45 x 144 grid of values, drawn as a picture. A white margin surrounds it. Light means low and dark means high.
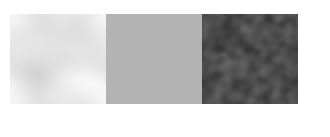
It is made of 1 by 3 panels. Panel 1,1: very low, smooth, faint in contrast. Panel 1,2: low, flat. Panel 1,3: high, blotchy, faint in contrast.
